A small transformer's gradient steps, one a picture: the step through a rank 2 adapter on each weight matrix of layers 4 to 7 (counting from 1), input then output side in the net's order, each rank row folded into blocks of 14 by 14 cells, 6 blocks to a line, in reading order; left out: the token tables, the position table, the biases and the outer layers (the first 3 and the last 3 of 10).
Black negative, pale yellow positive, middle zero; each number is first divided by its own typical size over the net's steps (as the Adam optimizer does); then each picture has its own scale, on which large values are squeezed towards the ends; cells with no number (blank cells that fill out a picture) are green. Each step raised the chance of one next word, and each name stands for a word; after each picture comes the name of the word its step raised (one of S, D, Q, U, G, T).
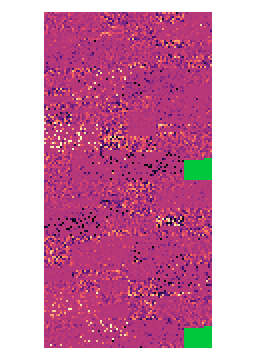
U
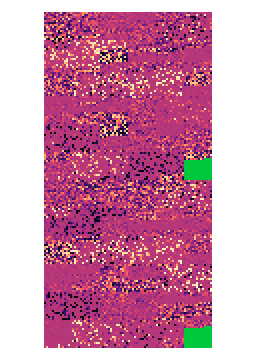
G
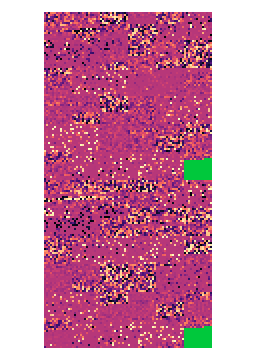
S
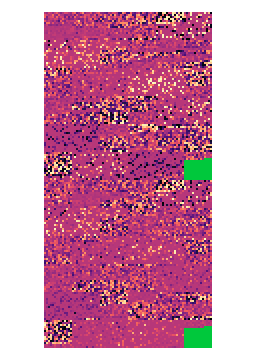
G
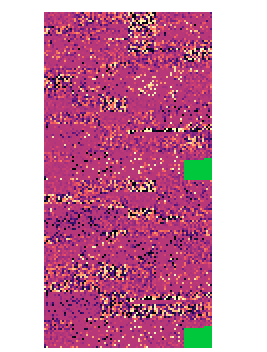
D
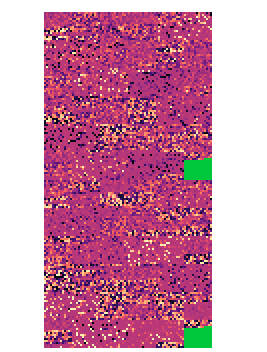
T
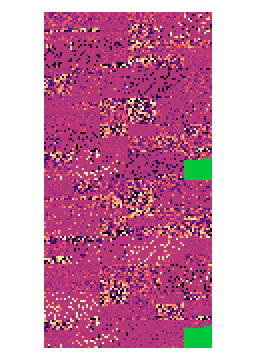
T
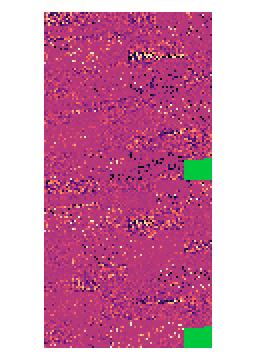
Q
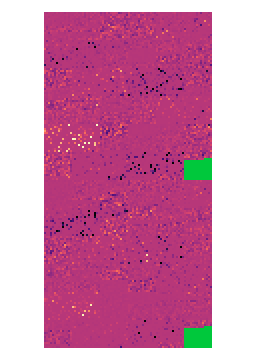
U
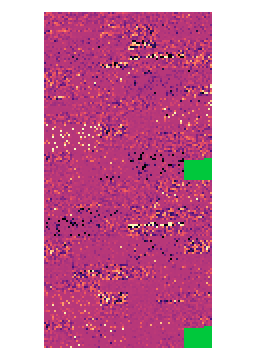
U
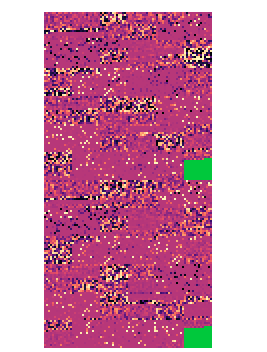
S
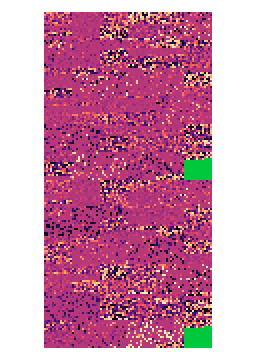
D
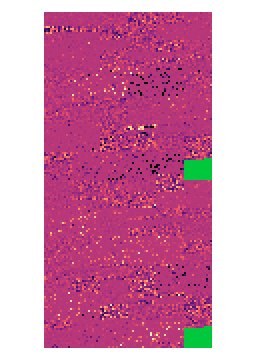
Q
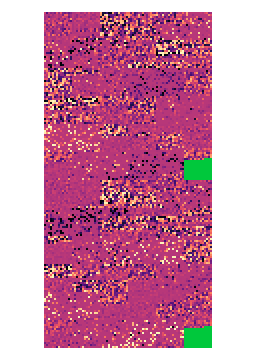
S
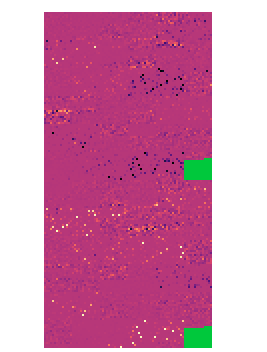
Q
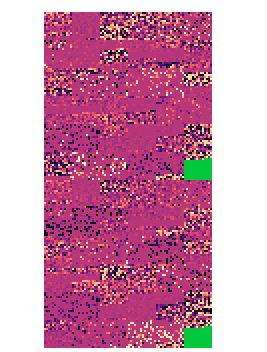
D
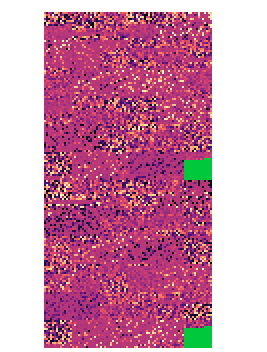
D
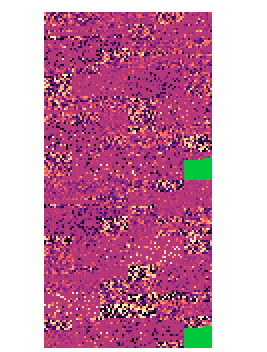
T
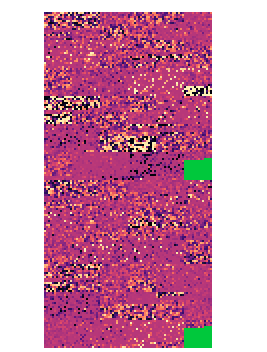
G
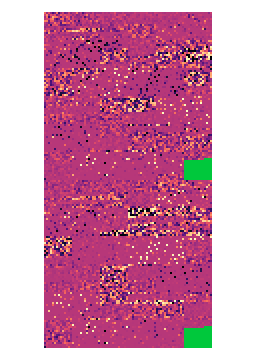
T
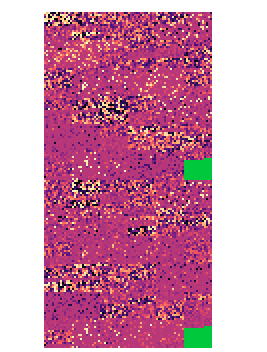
G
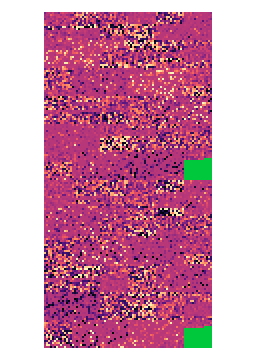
G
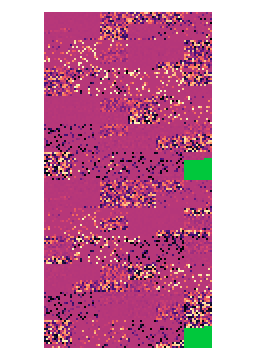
D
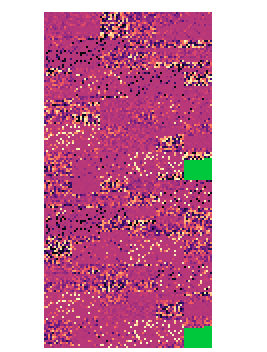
S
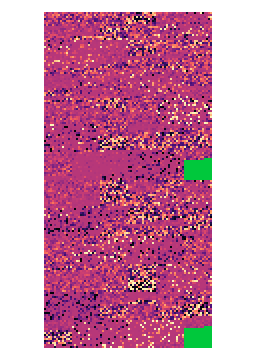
D
